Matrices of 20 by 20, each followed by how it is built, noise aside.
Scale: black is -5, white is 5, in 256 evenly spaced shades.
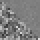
lower triangular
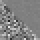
lower triangular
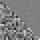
lower triangular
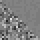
lower triangular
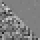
lower triangular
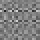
low rank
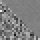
lower triangular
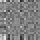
low rank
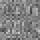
low rank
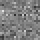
low rank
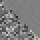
lower triangular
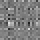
low rank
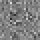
low rank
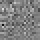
low rank
